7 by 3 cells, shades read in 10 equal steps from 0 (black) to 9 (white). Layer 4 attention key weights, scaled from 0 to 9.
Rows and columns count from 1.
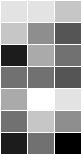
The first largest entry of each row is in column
1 1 2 1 2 2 2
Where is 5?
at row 2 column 2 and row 6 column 3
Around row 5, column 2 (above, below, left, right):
4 7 6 8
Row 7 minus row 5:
-5 -5 -8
